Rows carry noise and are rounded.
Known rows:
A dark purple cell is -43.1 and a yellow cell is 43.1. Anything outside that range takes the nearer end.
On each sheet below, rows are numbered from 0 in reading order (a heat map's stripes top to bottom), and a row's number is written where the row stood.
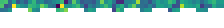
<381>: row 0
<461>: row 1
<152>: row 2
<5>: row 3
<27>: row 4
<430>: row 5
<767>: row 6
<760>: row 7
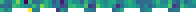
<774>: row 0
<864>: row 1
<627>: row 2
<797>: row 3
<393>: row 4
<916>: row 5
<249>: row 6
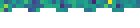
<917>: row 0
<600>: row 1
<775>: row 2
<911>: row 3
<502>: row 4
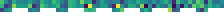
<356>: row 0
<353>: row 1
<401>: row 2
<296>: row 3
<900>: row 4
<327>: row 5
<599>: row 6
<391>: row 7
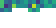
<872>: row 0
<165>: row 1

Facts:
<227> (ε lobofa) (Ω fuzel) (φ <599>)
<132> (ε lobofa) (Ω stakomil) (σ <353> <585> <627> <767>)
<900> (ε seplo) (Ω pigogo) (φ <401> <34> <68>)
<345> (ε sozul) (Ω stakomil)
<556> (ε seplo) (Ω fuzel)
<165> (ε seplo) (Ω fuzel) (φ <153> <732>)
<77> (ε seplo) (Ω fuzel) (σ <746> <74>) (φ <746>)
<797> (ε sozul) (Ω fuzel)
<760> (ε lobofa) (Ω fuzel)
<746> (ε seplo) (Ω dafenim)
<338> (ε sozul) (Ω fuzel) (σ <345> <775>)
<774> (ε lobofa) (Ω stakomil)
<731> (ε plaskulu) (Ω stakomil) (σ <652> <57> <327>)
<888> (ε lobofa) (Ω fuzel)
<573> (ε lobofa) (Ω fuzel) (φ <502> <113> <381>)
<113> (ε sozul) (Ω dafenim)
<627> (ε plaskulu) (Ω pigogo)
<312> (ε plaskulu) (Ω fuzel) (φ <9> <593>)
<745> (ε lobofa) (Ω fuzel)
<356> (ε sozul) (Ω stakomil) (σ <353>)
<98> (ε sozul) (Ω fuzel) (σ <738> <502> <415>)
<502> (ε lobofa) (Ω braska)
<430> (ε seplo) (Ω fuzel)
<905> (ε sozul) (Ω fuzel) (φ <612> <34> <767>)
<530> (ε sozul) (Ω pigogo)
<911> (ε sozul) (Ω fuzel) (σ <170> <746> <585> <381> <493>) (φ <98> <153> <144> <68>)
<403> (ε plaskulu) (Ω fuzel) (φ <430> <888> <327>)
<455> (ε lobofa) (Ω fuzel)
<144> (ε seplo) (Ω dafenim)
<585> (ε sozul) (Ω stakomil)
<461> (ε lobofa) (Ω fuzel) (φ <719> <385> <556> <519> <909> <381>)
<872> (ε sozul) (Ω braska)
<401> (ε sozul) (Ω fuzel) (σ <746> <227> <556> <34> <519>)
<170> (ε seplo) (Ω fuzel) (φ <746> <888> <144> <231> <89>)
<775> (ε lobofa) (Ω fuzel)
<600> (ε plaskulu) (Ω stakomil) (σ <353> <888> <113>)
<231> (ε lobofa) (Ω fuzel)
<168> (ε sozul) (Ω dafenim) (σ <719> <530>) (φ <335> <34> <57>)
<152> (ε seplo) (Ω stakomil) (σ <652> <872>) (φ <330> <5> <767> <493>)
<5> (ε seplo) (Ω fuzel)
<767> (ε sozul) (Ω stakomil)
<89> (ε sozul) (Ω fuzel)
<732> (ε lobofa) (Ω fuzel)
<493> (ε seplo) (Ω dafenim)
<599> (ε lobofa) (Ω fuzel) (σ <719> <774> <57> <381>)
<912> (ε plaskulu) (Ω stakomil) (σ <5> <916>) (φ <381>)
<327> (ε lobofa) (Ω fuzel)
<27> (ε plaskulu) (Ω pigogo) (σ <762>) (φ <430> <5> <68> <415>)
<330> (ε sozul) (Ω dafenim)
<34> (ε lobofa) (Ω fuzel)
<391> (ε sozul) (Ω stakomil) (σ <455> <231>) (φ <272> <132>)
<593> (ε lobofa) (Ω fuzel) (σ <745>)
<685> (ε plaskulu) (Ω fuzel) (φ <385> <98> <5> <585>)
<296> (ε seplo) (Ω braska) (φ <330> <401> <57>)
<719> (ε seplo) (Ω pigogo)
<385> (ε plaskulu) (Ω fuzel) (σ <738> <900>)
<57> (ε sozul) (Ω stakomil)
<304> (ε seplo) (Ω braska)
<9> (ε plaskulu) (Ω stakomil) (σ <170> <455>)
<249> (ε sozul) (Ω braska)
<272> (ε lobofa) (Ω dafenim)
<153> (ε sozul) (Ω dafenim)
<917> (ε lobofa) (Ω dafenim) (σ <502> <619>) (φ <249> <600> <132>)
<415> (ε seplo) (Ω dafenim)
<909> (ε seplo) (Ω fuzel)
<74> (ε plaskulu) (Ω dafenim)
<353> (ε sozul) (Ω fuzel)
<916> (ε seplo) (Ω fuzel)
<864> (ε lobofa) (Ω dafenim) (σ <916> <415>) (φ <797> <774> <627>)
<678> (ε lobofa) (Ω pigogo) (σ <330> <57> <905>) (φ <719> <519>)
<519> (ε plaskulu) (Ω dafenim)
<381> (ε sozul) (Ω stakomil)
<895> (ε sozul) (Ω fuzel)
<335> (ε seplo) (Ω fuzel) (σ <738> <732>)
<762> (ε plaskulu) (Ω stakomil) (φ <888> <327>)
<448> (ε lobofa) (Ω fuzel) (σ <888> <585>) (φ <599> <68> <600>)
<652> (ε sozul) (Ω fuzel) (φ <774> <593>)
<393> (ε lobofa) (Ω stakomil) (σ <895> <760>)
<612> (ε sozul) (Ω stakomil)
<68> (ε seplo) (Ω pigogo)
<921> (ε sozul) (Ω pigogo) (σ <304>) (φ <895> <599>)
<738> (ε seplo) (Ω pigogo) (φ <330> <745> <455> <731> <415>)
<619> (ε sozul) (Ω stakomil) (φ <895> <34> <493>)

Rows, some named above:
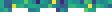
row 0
<330>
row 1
<911>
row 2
<627>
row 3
<168>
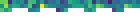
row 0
<619>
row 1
<381>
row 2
<600>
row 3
<912>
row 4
<719>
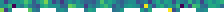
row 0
<448>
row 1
<593>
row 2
<519>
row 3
<5>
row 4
<304>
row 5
<165>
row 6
<227>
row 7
<272>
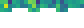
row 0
<905>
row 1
<619>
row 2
<272>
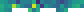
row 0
<678>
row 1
<77>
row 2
<144>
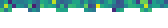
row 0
<77>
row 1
<98>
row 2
<493>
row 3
<113>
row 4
<731>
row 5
<619>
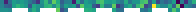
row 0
<74>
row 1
<685>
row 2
<921>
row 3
<34>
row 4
<895>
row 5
<381>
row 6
<403>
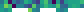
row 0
<170>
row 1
<312>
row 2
<272>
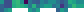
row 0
<9>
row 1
<746>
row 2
<385>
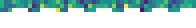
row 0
<132>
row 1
<530>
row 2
<652>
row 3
<738>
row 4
<113>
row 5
<68>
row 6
<415>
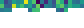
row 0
<153>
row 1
<762>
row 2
<391>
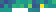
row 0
<415>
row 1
<113>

